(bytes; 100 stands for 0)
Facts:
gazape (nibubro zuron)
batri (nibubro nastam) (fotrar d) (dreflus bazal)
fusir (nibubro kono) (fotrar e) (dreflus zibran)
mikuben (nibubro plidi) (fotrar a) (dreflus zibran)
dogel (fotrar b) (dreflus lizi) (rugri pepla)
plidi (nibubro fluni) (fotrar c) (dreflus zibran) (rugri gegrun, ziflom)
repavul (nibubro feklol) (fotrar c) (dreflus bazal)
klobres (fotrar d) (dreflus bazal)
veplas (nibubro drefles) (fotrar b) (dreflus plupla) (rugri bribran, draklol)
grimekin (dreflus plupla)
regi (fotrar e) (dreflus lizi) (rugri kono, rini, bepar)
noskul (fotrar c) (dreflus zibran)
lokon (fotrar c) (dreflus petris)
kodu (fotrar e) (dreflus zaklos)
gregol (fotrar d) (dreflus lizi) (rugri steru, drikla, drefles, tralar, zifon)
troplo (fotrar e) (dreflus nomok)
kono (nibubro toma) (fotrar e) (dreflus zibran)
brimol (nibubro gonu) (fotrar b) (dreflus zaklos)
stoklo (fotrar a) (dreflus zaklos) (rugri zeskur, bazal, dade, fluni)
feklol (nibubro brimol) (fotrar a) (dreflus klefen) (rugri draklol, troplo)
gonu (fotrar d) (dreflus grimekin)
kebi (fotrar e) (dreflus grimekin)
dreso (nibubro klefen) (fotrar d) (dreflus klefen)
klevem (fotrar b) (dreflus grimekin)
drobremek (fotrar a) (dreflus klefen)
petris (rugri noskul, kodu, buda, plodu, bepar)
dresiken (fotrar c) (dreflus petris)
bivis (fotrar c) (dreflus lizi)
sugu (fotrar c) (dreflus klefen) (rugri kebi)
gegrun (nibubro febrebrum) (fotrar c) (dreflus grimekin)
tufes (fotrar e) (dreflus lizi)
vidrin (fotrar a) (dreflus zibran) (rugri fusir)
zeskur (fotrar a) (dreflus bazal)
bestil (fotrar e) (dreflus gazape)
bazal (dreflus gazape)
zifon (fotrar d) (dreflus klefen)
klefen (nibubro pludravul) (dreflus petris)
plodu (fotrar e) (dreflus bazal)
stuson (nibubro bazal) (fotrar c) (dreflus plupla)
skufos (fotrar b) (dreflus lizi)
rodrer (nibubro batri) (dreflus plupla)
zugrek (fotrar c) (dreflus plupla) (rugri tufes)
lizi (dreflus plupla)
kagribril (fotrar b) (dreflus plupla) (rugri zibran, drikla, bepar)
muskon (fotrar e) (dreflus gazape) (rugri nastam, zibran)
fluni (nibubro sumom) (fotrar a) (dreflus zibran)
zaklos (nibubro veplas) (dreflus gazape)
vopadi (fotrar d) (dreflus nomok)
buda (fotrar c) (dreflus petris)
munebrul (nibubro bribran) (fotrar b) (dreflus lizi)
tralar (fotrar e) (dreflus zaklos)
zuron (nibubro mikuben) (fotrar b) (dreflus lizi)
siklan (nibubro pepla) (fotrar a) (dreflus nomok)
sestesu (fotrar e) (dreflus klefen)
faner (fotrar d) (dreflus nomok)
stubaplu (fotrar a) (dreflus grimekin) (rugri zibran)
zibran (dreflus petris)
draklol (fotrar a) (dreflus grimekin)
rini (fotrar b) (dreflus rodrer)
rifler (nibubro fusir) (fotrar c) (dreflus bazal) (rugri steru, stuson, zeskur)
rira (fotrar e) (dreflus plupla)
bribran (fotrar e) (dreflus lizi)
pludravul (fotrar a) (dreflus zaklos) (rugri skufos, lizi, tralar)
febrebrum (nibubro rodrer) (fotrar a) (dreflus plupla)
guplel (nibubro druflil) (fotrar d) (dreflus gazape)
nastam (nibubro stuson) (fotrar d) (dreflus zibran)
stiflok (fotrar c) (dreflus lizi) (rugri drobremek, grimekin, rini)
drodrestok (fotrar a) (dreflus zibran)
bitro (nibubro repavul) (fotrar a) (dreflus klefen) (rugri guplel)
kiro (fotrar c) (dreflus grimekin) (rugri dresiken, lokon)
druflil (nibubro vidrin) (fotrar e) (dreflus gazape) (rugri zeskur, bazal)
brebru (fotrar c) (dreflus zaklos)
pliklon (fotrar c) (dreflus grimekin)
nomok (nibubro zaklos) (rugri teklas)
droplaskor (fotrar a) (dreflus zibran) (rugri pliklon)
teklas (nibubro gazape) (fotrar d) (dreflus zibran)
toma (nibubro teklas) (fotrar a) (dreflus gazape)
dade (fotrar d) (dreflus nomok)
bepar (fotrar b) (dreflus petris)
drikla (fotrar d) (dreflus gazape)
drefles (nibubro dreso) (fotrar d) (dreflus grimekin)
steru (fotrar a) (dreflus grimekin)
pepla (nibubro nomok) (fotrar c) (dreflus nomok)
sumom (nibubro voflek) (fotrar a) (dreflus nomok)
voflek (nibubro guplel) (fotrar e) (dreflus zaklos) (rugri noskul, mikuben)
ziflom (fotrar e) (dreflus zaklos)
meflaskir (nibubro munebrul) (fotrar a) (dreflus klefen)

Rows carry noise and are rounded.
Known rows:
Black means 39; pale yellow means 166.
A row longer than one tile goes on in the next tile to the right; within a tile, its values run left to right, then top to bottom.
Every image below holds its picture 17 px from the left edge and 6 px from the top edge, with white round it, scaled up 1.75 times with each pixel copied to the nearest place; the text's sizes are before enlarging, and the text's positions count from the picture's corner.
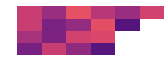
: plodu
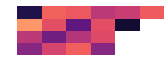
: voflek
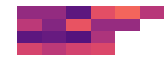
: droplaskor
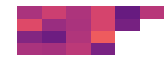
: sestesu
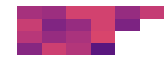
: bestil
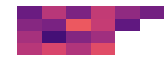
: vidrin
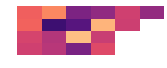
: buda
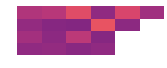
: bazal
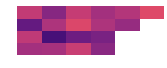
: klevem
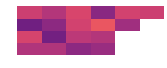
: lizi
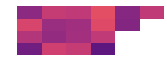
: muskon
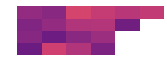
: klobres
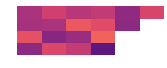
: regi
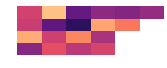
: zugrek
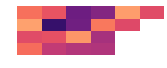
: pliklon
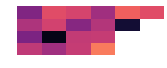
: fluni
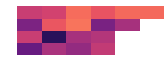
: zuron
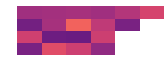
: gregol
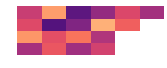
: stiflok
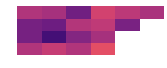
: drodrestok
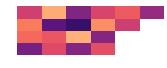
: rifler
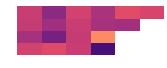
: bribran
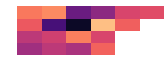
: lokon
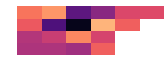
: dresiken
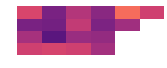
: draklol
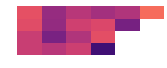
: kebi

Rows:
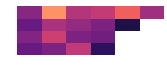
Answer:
batri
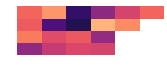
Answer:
kiro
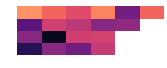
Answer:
teklas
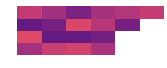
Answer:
stubaplu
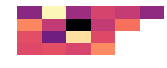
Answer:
plidi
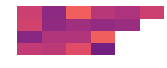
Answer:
troplo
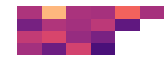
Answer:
rodrer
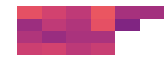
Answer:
klefen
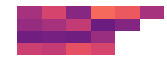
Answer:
feklol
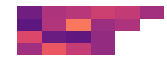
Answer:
dogel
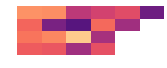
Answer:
pepla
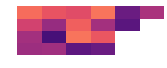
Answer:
fusir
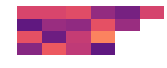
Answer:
tufes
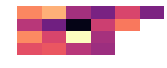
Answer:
gegrun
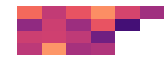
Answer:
zaklos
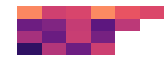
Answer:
toma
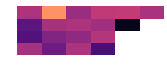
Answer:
nastam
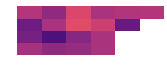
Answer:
bepar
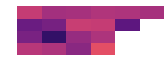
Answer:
drobremek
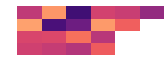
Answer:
sugu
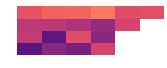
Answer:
gazape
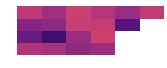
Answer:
zifon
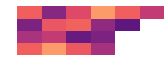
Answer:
veplas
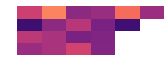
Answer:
febrebrum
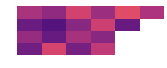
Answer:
zeskur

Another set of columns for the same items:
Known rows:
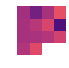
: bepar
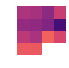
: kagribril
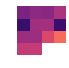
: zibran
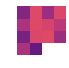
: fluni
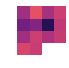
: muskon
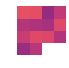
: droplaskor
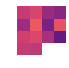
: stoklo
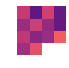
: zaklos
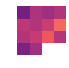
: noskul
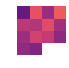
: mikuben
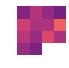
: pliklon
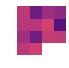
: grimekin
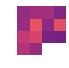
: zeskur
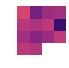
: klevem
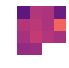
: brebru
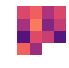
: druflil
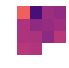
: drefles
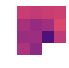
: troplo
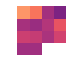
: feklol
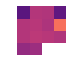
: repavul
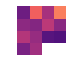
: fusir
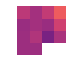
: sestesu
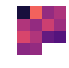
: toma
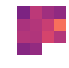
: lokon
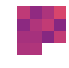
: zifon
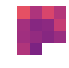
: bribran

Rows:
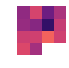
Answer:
stubaplu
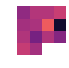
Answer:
zuron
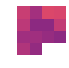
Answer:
tufes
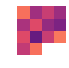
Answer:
nomok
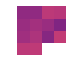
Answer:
drikla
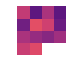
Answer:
bazal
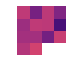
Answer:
brimol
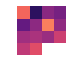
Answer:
klefen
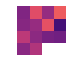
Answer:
teklas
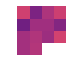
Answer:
nastam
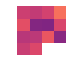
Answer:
regi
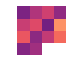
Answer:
pepla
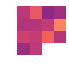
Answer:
sugu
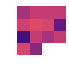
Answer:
guplel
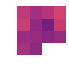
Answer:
kebi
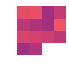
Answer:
bitro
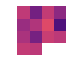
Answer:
lizi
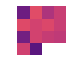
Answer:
sumom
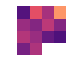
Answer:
kono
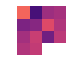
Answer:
dreso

